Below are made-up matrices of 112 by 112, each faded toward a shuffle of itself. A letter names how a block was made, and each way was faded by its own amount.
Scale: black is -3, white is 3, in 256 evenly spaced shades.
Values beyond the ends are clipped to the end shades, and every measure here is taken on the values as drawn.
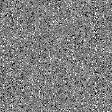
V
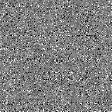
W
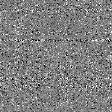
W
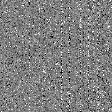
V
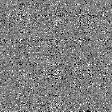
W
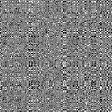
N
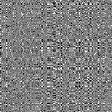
N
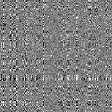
N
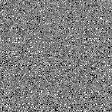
W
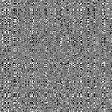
N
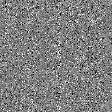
V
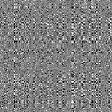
N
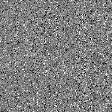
V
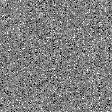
V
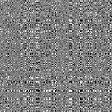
N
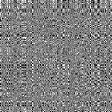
N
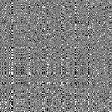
N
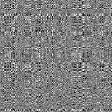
N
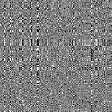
N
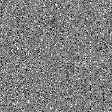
V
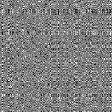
N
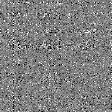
W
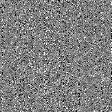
V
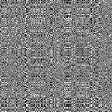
N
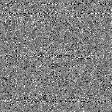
W
